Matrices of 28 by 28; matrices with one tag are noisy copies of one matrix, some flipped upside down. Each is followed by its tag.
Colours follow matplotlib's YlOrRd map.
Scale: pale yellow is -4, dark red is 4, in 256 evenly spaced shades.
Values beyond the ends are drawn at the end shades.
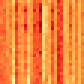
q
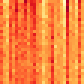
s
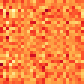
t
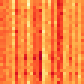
q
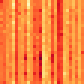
q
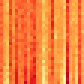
s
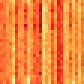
q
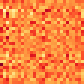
t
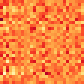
t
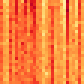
s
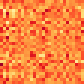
t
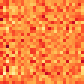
t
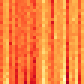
s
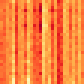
q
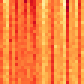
s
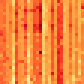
q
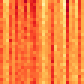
s
